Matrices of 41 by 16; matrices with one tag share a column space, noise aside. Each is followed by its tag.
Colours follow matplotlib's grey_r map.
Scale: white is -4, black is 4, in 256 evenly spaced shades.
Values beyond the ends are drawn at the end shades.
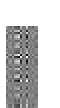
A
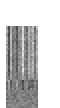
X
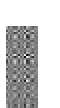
A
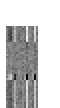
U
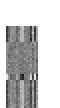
U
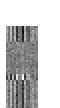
U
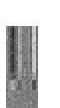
X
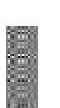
A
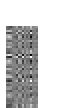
A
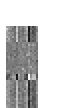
U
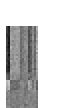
X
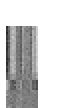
X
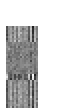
U
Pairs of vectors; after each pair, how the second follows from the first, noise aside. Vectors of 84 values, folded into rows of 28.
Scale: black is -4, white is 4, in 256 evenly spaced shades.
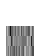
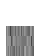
shrunk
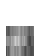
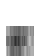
negated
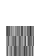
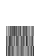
negated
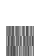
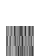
negated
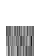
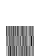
sign-scrambled
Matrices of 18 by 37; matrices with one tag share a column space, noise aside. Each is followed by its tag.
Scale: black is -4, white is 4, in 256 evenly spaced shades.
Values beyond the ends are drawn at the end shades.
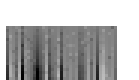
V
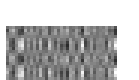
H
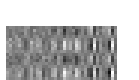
H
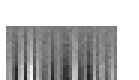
V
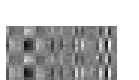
H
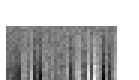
V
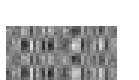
H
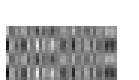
H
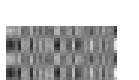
H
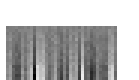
V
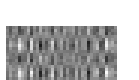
H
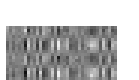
H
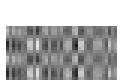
H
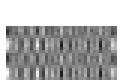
H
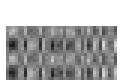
H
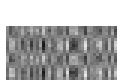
H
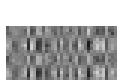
H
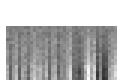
V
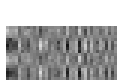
H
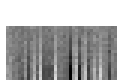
V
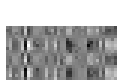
H
